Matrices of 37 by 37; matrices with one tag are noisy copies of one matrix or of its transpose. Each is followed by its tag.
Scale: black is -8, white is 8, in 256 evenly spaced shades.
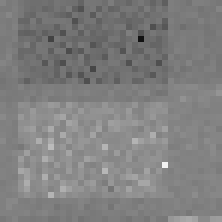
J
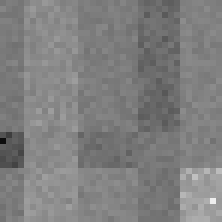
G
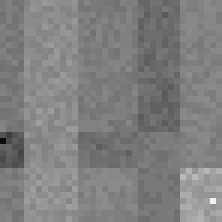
G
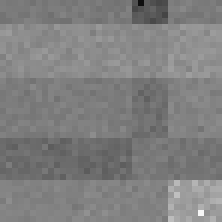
G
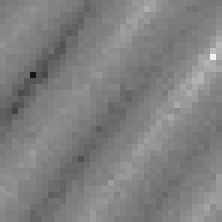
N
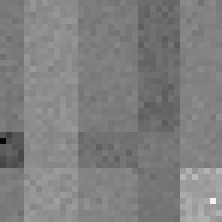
G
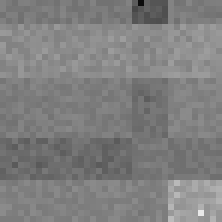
G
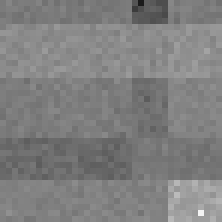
G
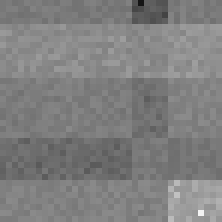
G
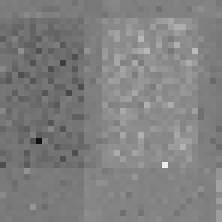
J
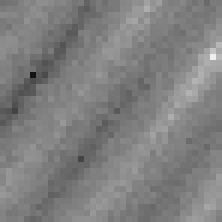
N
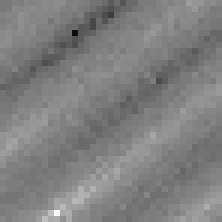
N
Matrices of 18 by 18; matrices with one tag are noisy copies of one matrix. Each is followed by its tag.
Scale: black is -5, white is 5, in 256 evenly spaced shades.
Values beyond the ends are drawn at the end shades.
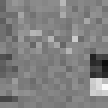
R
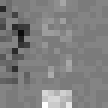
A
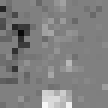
A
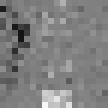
A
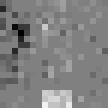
A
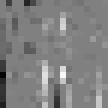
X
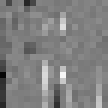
X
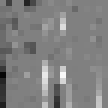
X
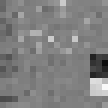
R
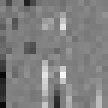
X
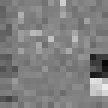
R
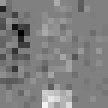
A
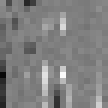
X
